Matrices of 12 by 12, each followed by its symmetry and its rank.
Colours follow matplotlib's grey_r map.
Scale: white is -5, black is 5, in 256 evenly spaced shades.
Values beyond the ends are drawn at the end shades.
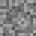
symmetric, full rank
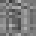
neither, rank two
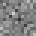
symmetric, full rank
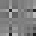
symmetric, rank one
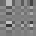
neither, rank one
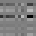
neither, rank one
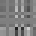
neither, rank one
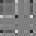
symmetric, rank one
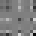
symmetric, rank one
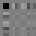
symmetric, rank one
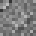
symmetric, full rank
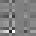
neither, rank one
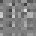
neither, rank two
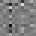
neither, rank two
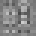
neither, rank two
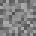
symmetric, full rank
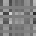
neither, rank one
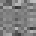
neither, rank two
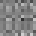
neither, rank two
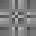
symmetric, rank one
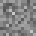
symmetric, full rank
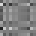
neither, rank one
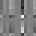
neither, rank one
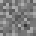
symmetric, full rank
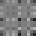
symmetric, rank one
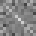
symmetric, full rank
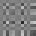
symmetric, rank one
